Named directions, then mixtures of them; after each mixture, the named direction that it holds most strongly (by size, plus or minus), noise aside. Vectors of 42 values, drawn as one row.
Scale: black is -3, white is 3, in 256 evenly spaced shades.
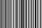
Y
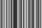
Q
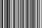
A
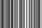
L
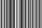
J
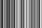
L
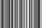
L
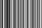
A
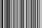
A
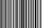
Y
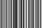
Q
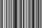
Q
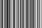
A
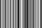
L
